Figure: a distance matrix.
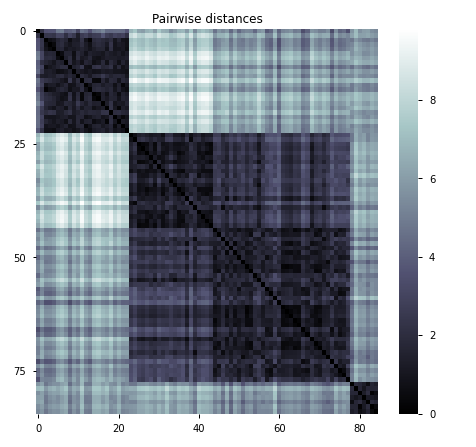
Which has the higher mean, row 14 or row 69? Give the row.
14
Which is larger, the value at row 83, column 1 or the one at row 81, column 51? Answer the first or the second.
the first
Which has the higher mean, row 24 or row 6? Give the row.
6
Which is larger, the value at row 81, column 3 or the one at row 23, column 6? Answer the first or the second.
the second
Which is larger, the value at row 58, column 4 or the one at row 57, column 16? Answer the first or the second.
the second
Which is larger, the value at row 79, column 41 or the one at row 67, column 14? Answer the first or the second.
the first
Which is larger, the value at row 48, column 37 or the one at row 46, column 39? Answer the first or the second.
the first
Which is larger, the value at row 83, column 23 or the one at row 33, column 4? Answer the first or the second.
the second
